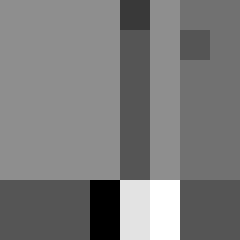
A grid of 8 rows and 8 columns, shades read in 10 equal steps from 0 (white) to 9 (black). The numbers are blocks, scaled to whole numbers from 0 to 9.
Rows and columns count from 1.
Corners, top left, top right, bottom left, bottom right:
4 5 6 6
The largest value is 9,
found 2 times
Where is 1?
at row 7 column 5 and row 8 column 5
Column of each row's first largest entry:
5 5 5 5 5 5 4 4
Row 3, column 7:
5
